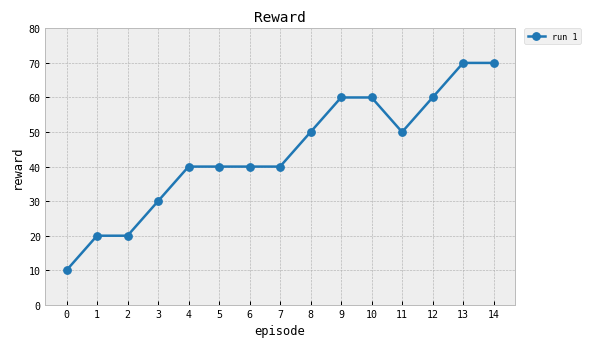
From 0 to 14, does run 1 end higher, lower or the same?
higher
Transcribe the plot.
Title: Reward
x-axis: episode, ticks 0 1 2 3 4 5 6 7 8 9 10 11 12 13 14
y-axis: reward, ticks 0 10 20 30 40 50 60 70 80
Legend: run 1
Values:
run 1: 10 20 20 30 40 40 40 40 50 60 60 50 60 70 70
